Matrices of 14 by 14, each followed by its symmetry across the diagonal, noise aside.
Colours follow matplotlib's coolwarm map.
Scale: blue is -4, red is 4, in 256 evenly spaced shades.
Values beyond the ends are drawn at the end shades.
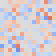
antisymmetric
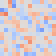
antisymmetric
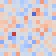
antisymmetric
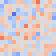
symmetric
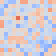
symmetric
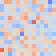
antisymmetric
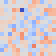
neither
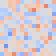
antisymmetric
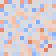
symmetric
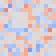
antisymmetric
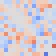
antisymmetric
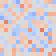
symmetric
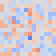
neither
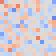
neither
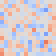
neither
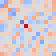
symmetric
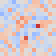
symmetric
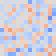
symmetric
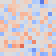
neither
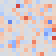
neither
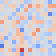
neither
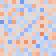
symmetric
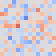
antisymmetric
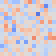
neither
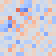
symmetric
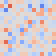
antisymmetric
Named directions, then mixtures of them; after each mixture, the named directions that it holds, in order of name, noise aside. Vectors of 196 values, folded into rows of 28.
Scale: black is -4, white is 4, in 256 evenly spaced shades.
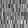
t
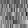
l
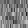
l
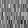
t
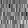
l, t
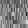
l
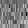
l, t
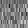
l, t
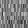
t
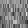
l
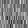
l, t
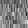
l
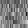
l
